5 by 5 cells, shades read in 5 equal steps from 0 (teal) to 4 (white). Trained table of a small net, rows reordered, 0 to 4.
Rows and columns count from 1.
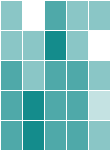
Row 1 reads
2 4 1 2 2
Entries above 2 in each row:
1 1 0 1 0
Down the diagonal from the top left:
2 2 1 1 2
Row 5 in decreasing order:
2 1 1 1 0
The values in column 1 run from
1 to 2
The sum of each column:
7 8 4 7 13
